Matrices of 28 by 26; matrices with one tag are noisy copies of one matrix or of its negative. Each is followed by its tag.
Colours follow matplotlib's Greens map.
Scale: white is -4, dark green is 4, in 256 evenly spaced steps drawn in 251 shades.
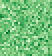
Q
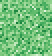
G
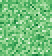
G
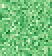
Q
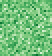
G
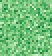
G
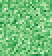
G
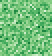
G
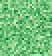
G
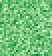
G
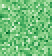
Q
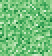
G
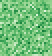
G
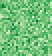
Q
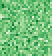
Q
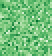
Q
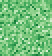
G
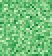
G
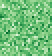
Q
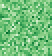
Q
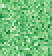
Q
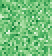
Q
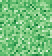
G
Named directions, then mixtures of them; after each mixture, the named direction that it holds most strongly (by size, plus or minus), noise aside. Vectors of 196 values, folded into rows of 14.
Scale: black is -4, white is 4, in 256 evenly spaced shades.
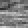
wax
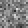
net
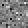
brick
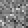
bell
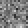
net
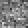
bell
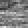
wax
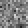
net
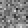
net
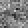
net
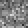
bell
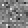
brick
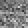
bell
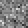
bell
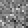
bell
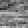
wax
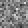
net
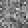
net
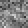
net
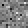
brick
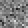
bell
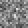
net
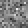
net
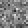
net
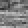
wax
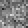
bell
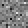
brick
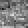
wax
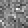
bell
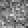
bell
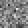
net
